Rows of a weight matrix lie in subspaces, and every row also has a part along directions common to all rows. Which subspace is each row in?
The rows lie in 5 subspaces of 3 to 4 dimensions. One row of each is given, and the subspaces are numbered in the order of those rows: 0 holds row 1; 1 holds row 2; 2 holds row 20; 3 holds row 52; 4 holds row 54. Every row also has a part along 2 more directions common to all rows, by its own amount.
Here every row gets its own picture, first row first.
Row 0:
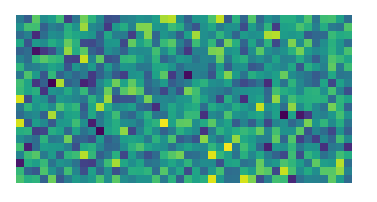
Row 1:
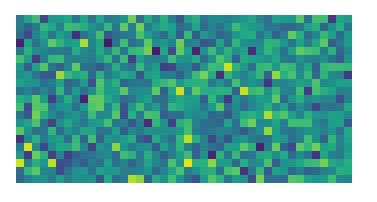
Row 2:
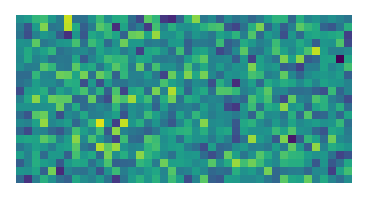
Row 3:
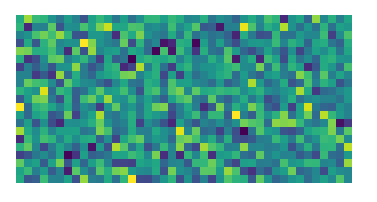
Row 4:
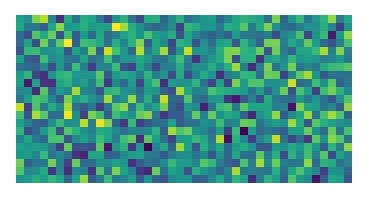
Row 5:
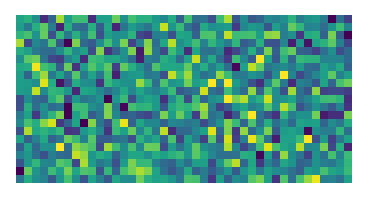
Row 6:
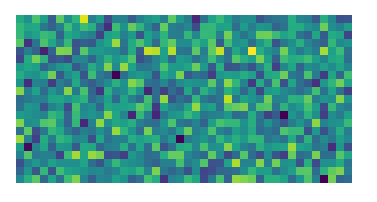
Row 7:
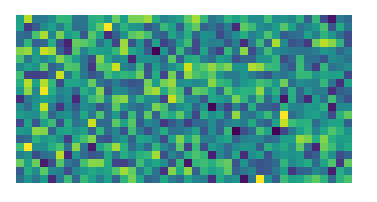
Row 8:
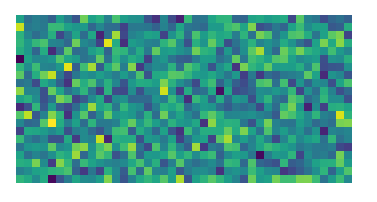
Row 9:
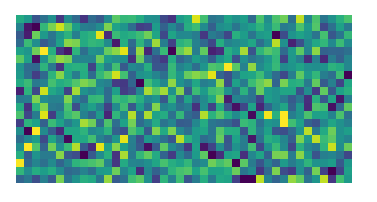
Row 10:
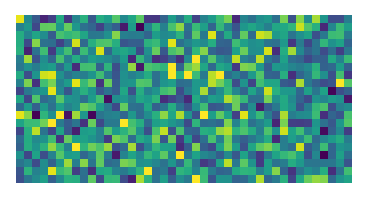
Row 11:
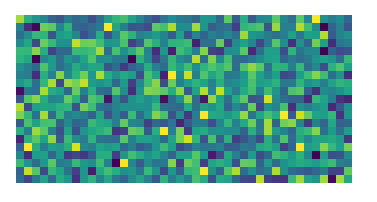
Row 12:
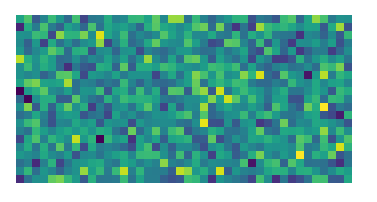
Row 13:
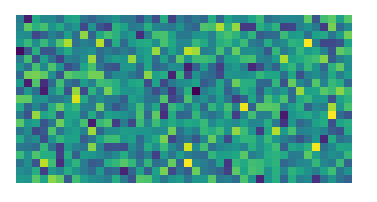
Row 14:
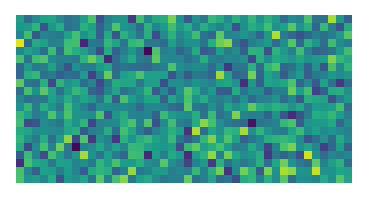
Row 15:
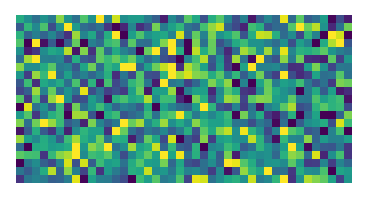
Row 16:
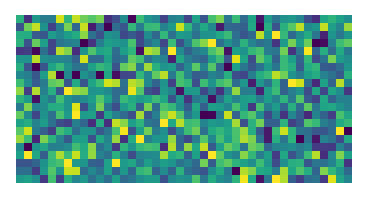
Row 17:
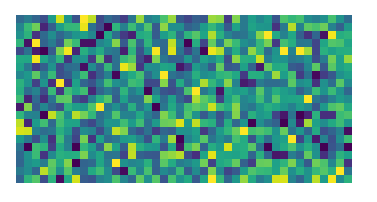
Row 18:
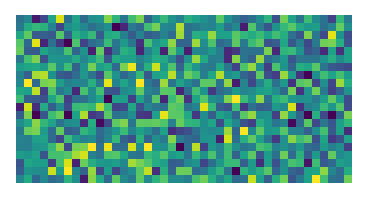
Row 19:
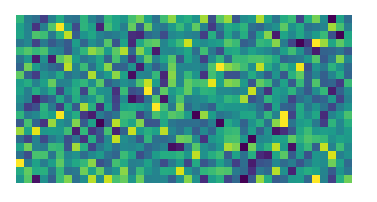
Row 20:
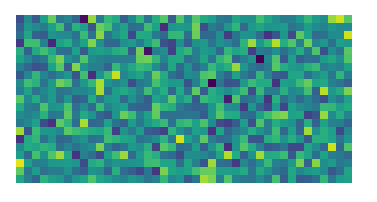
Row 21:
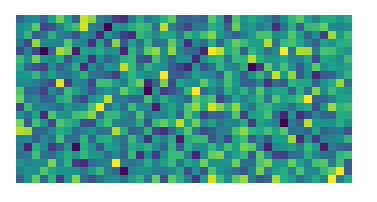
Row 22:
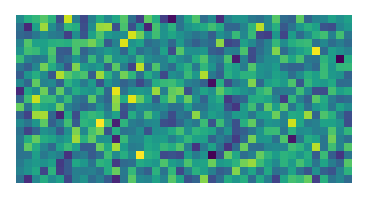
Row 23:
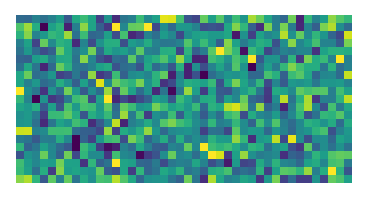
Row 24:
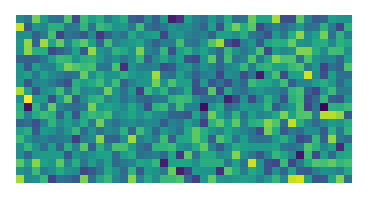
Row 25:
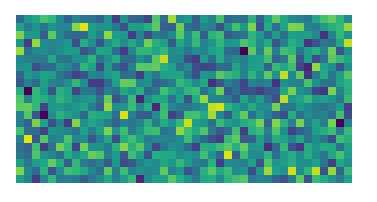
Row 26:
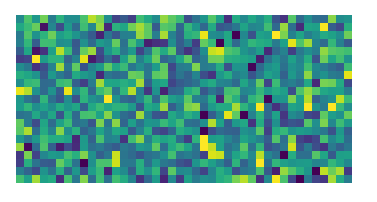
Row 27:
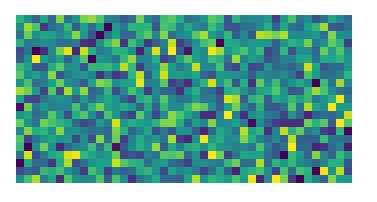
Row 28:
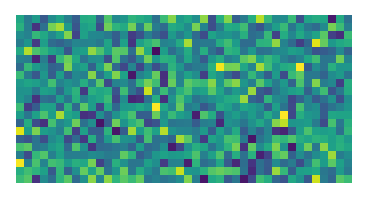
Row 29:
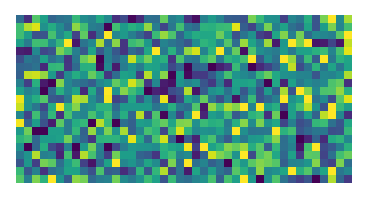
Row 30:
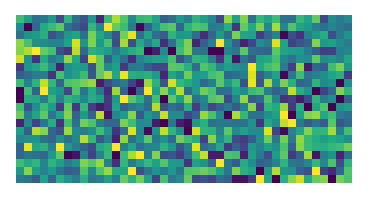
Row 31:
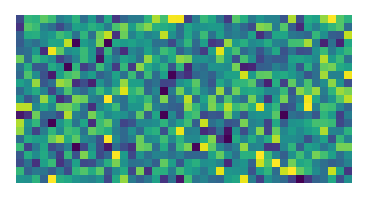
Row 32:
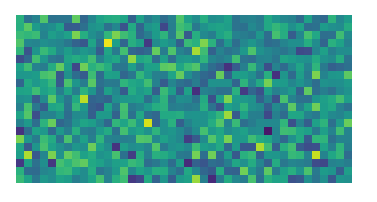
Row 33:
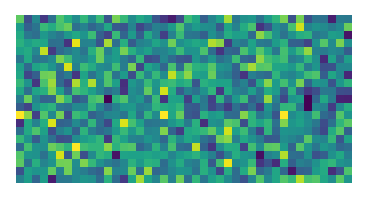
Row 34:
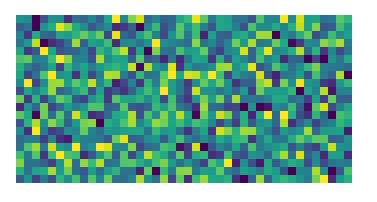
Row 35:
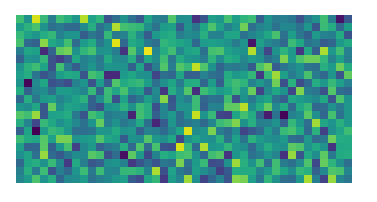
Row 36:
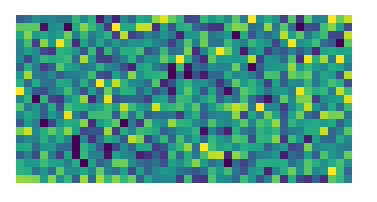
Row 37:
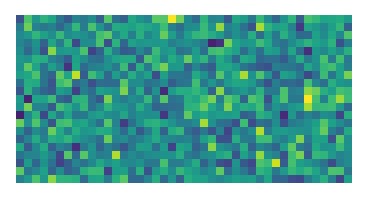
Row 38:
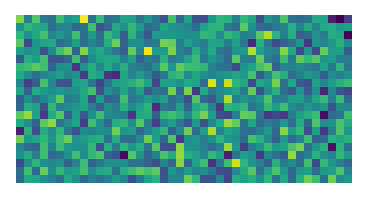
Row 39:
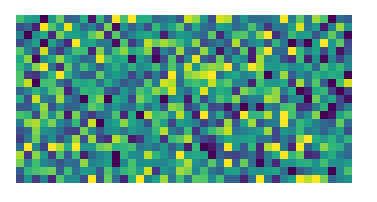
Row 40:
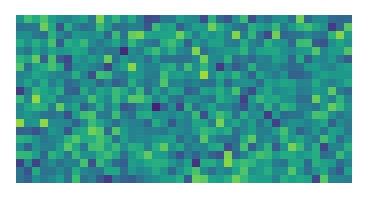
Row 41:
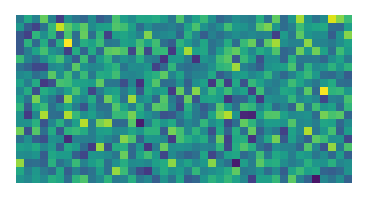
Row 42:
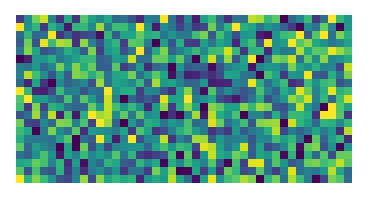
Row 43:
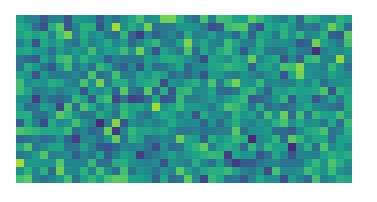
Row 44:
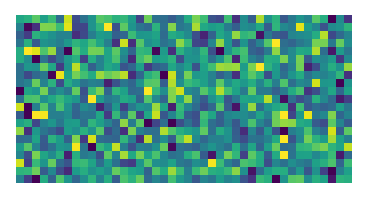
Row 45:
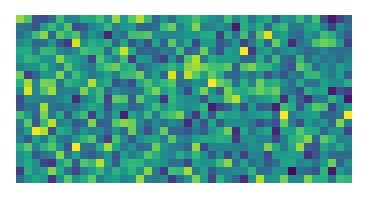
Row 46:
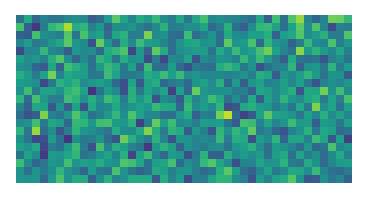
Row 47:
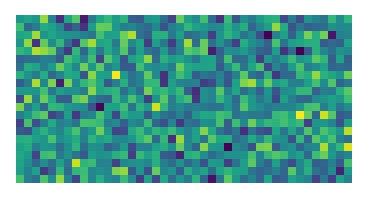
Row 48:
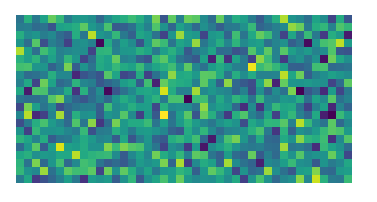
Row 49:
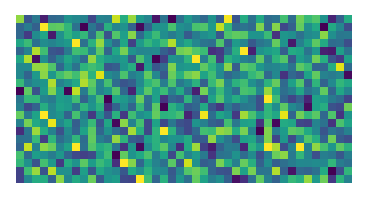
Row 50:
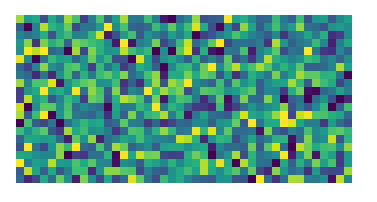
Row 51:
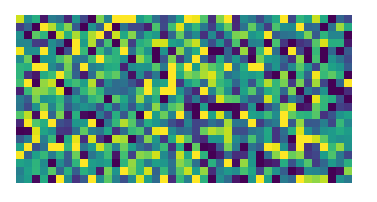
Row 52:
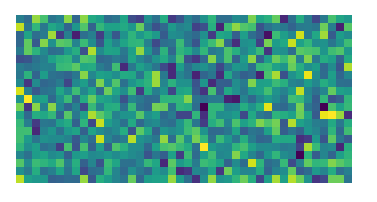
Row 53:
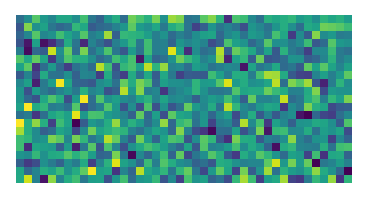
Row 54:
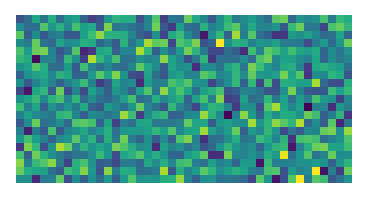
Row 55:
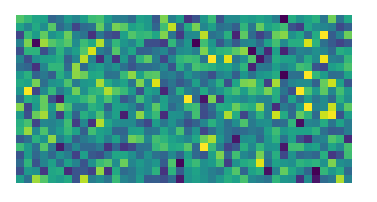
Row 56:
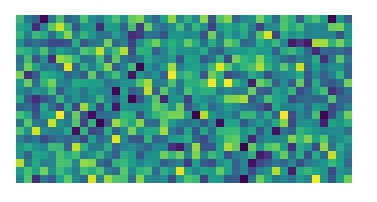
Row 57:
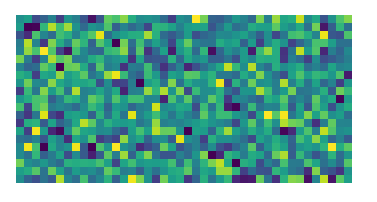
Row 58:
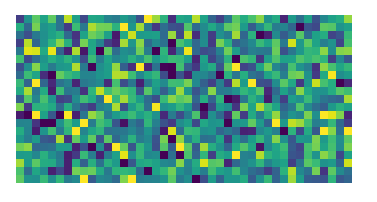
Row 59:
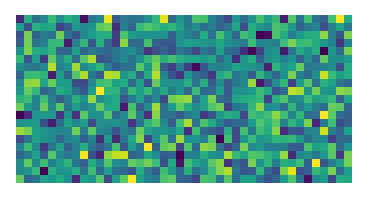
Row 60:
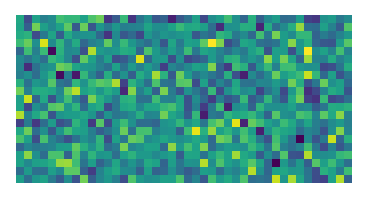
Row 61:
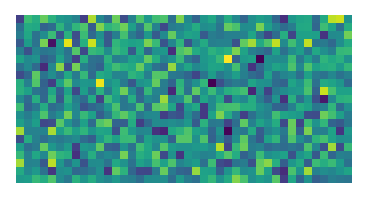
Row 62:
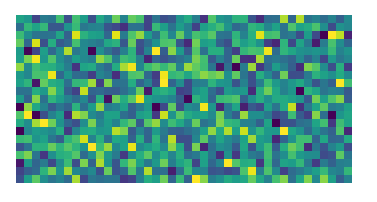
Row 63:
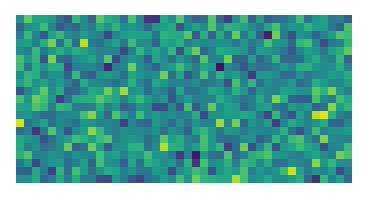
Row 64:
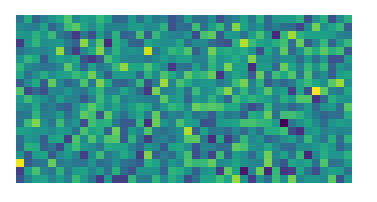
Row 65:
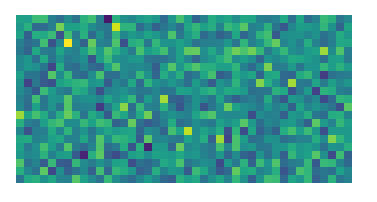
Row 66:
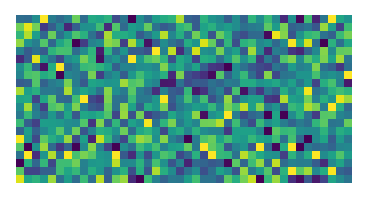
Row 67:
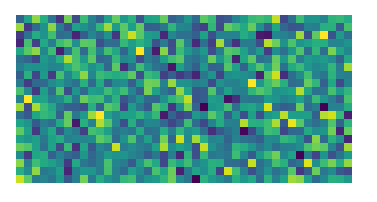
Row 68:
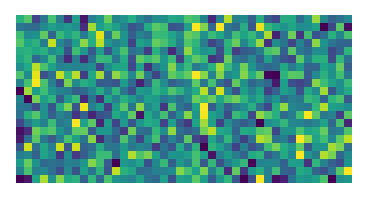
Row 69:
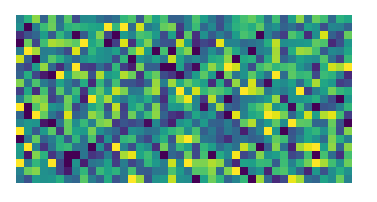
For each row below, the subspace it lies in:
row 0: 0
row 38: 2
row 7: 4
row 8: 3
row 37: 3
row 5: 2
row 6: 2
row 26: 4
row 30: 0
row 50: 3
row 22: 1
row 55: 4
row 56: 1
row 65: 2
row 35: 2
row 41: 2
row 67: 3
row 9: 2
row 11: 4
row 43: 1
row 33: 3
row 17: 0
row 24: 3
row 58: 4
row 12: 3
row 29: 4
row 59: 2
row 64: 0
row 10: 4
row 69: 0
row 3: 4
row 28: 1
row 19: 1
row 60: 3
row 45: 4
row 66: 0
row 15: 1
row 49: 4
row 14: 0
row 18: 2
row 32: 0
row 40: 1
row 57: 2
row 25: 4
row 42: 3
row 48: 4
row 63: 1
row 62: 1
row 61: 2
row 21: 0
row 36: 1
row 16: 3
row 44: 1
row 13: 4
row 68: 3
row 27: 4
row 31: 3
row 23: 1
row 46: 2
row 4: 2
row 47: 0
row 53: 3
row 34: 2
